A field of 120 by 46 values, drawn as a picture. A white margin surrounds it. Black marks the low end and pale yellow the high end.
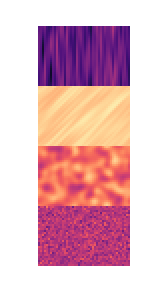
It is made of 4 by 1 panels. Panel 1,1: low, streaked downward. Panel 2,1: very high, slanting up to the right, faint in contrast. Panel 3,1: high, blotchy. Panel 4,1: middling, fine-grained.
